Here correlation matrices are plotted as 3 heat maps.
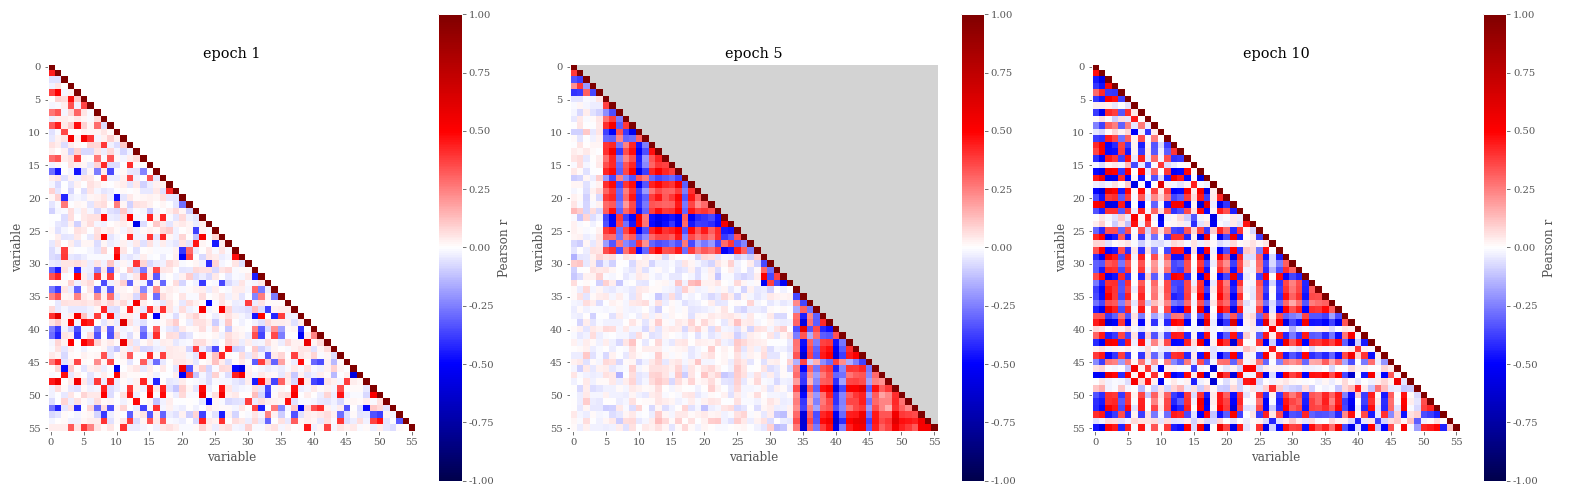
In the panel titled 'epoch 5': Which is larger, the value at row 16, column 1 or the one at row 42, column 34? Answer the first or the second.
the second
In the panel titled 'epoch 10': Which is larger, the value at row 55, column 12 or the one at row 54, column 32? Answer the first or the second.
the second
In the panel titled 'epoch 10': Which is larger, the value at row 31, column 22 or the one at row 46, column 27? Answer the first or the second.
the first
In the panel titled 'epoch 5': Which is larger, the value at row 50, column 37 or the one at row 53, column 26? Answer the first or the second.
the second
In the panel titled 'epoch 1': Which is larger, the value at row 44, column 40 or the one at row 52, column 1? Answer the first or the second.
the first
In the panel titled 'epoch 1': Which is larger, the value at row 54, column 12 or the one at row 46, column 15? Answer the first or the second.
the first
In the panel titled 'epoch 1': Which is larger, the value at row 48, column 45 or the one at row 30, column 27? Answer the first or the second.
the first
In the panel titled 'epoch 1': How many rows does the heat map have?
56
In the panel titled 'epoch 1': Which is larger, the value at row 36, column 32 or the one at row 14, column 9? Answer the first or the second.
the second
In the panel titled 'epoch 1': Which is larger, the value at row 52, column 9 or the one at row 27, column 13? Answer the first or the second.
the second
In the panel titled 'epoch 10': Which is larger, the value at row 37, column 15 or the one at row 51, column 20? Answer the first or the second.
the second
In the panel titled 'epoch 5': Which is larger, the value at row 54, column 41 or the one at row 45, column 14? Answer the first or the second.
the second
